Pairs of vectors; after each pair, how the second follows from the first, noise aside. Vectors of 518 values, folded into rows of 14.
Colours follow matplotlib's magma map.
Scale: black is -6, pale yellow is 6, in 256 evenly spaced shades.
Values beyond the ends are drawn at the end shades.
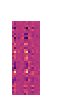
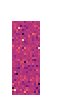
shuffled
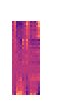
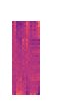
shrunk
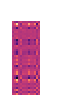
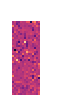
shuffled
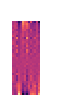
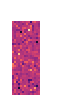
shuffled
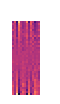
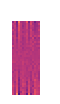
shrunk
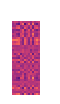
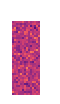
shuffled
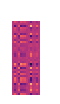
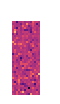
shuffled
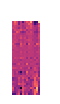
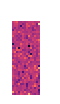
shuffled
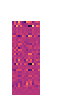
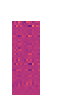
shrunk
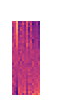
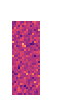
shuffled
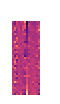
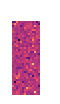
shuffled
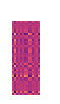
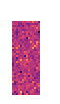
shuffled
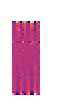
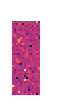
shuffled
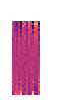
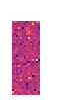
shuffled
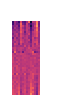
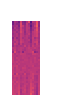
shrunk
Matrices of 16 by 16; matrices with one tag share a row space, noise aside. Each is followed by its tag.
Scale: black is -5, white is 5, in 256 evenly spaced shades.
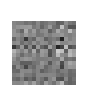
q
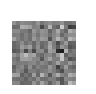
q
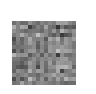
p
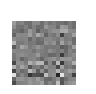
p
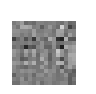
q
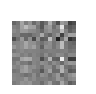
q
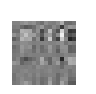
q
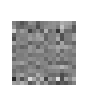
p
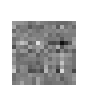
p
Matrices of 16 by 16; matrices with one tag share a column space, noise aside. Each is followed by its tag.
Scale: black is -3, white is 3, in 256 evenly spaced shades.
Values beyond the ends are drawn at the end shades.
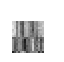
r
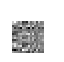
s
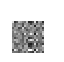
s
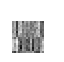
r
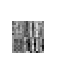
r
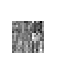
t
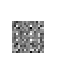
s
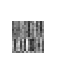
r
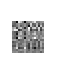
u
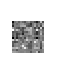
u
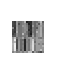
r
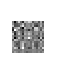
u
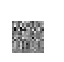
u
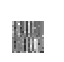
r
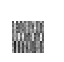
t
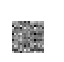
s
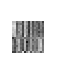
r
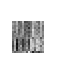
r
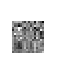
u
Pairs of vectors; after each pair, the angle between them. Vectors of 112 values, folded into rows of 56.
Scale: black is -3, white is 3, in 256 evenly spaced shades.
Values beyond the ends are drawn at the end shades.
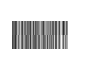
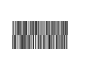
orthogonal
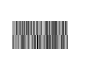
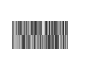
partly aligned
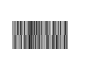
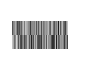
partly aligned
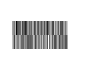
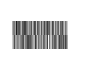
nearly parallel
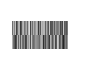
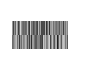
nearly opposite
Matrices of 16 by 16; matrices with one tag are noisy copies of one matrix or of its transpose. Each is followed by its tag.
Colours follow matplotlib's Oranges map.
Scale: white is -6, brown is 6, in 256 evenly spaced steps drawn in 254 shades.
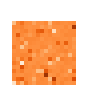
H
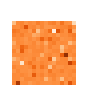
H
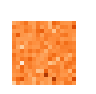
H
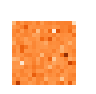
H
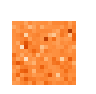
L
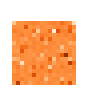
H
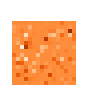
L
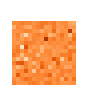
L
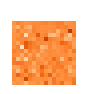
L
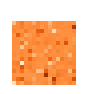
H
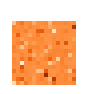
H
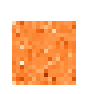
H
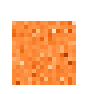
H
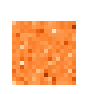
H
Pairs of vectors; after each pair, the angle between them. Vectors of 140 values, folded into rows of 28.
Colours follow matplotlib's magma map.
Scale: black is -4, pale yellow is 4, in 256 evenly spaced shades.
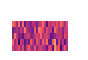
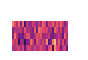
nearly parallel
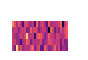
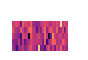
orthogonal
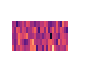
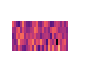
partly aligned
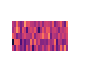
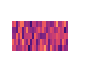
partly opposed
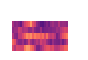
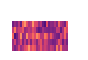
partly aligned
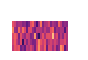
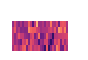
partly opposed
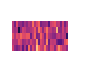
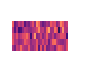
partly aligned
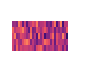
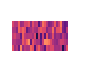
partly aligned
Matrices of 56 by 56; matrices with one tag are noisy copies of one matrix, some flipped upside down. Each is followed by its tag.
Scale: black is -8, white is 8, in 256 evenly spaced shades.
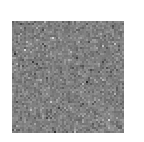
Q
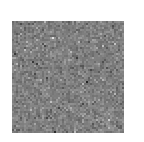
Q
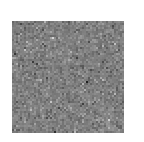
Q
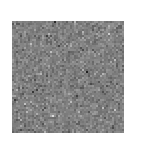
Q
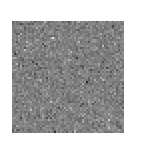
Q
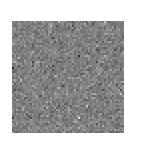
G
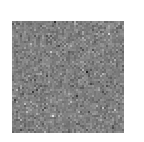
Q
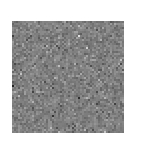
G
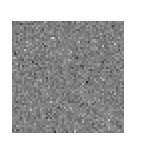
Q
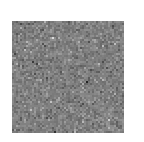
Q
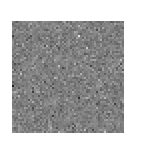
G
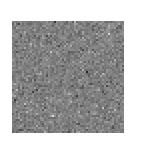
Q
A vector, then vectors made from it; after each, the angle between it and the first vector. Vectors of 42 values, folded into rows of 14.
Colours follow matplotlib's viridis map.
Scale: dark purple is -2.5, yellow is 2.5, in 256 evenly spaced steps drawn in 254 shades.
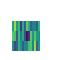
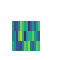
orthogonal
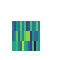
nearly opposite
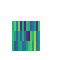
nearly parallel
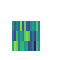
nearly opposite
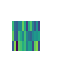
orthogonal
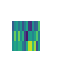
partly aligned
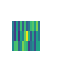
nearly opposite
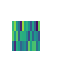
partly aligned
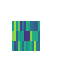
nearly parallel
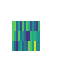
nearly parallel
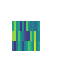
nearly parallel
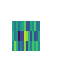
partly opposed
